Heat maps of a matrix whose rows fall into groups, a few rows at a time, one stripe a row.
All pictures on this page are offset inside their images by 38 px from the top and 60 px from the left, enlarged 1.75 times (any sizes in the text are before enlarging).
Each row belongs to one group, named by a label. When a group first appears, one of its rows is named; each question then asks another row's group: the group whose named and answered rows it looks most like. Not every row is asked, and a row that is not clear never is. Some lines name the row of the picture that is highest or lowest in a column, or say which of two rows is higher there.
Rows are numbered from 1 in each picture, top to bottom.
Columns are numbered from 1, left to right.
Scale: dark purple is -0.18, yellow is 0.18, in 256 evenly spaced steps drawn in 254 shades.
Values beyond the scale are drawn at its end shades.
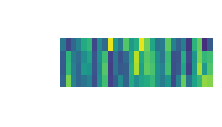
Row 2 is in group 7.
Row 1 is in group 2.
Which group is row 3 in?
7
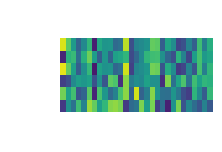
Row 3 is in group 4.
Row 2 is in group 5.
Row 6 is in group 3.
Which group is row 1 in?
4
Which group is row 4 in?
2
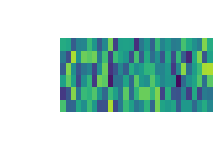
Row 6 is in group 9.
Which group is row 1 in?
9
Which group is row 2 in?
5
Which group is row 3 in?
7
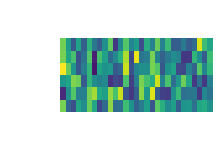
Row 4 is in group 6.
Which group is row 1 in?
9
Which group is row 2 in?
4
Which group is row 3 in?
4
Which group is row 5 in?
3
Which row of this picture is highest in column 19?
4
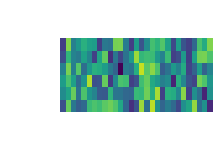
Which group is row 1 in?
5
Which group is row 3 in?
6
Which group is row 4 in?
5
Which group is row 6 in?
3
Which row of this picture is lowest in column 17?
6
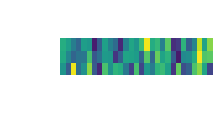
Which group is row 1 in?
7
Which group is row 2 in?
9
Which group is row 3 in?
5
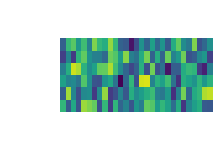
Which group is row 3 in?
3
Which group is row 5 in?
7
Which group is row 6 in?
5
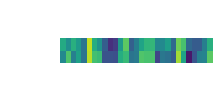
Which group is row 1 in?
6
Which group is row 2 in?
6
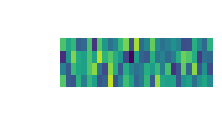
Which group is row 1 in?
4
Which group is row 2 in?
3
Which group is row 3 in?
2
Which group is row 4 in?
9
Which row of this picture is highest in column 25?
2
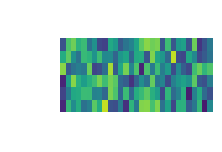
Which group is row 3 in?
9
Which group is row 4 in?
3
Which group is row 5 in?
2
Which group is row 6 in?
6
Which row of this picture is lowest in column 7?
3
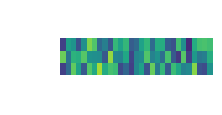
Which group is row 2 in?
2
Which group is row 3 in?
3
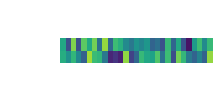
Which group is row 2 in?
6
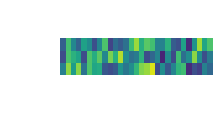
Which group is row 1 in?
7
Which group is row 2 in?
3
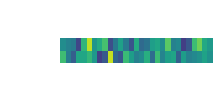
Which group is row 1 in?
5
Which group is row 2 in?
9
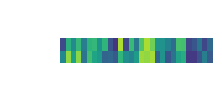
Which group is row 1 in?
6
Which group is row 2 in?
6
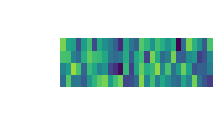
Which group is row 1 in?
4
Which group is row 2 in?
4
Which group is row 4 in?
3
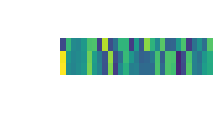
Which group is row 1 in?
5
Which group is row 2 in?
9
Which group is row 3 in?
9
